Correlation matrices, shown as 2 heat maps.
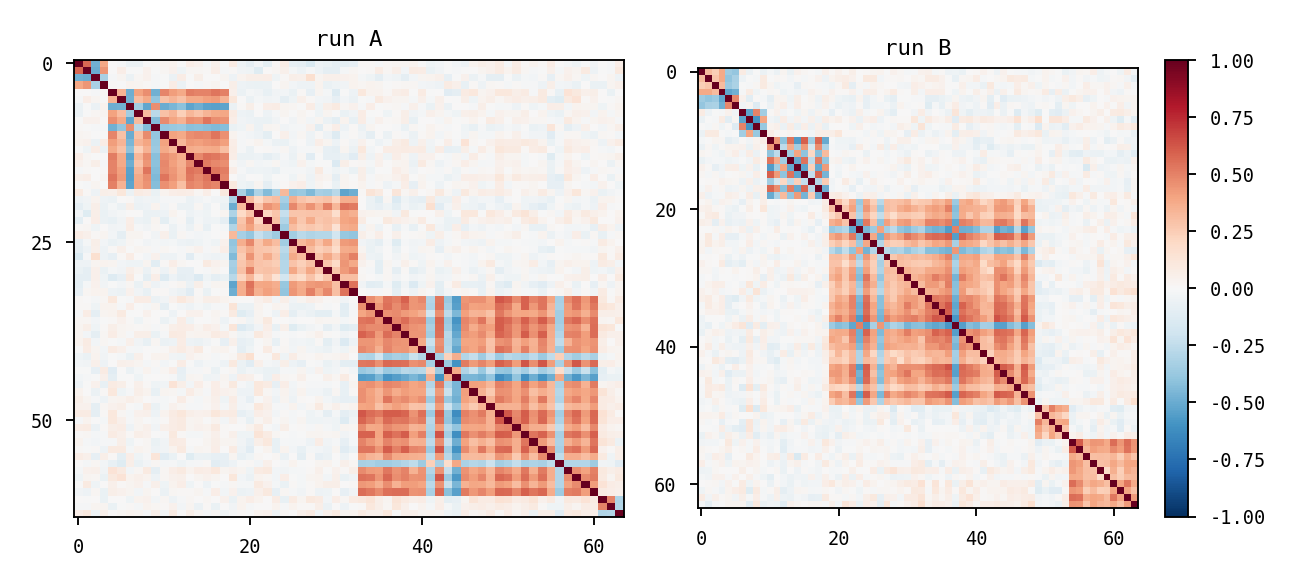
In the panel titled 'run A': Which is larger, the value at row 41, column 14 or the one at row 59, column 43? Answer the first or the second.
the first
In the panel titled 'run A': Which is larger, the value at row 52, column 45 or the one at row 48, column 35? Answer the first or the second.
the first
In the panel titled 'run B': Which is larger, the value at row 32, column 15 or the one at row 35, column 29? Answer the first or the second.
the second
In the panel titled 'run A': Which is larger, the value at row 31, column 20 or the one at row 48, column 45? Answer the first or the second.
the first
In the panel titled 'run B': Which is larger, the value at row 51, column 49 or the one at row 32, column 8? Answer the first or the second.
the first
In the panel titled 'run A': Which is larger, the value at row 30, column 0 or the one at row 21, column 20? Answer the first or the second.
the second
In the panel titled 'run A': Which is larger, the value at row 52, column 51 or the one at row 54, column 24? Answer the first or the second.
the first
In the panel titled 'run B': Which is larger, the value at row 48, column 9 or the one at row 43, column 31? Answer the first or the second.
the second
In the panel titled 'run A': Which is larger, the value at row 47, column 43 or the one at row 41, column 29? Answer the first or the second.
the second
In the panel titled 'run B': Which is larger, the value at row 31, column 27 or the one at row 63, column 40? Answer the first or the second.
the first
